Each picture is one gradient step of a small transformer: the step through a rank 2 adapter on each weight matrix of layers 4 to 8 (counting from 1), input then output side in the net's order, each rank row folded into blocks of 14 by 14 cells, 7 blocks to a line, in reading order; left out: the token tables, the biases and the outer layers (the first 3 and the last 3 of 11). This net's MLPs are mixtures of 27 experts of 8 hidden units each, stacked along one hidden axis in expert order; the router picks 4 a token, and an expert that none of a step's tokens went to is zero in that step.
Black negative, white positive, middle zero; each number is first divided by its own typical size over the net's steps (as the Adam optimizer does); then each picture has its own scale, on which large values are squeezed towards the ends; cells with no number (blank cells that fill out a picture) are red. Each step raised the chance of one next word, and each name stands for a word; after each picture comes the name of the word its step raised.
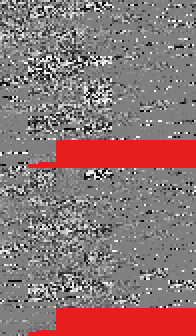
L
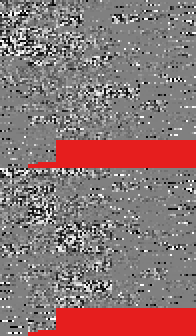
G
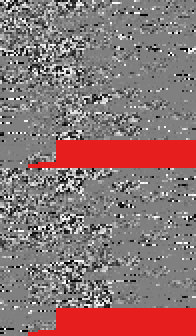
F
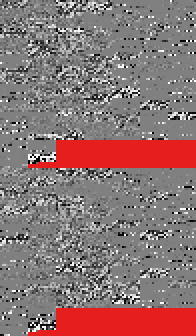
F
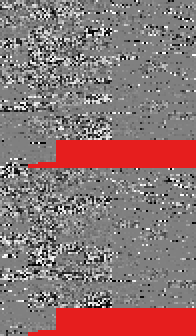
L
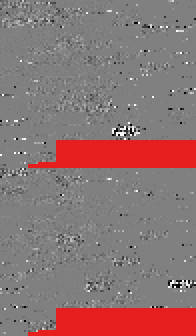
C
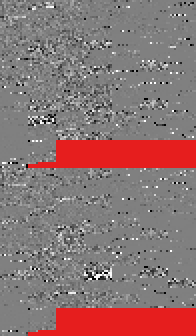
C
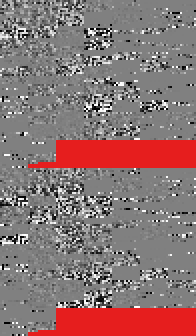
G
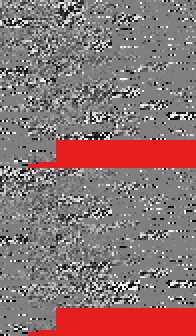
F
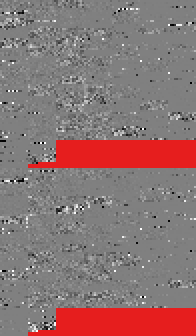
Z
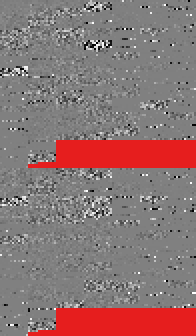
G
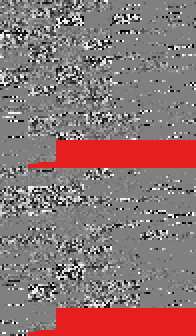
F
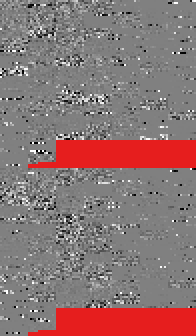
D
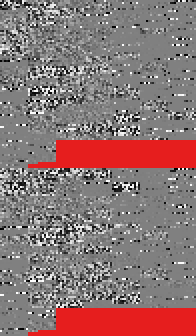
G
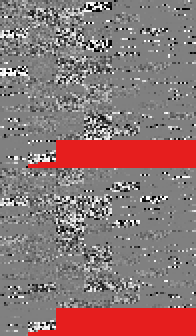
L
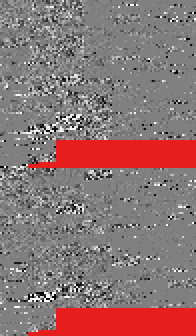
Z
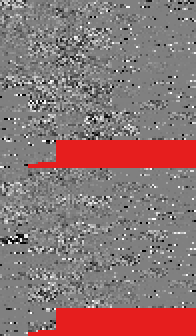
C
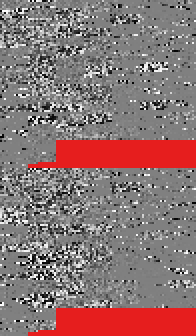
F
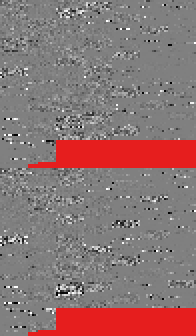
D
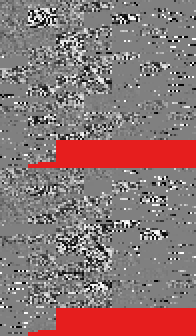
L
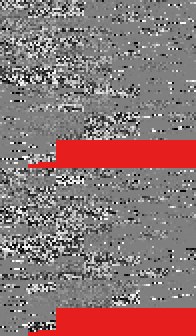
L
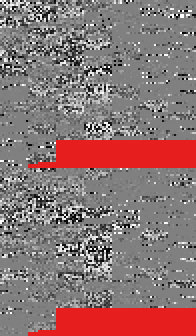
L
